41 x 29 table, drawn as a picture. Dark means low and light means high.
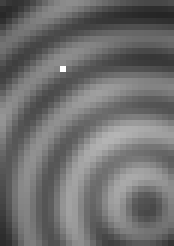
Rings: centred on the bottom right. Lone odd cells: 1, higher than its neighbours. Ninth with the lowest average: top right.
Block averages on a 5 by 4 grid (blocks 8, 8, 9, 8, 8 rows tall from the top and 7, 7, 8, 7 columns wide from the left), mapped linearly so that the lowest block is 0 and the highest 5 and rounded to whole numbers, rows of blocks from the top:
1 2 1 0 | 2 3 3 2 | 3 4 5 4 | 3 4 5 4 | 2 4 3 2
